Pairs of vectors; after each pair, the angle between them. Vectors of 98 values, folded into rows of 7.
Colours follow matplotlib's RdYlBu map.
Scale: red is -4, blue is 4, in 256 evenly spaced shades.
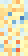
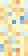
nearly parallel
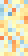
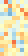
partly aligned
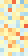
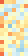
orthogonal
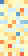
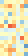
partly aligned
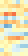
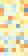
partly opposed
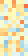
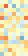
partly opposed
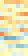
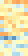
nearly parallel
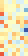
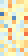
partly opposed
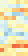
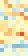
nearly opposite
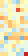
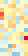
partly aligned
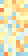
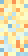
nearly parallel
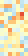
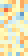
nearly opposite
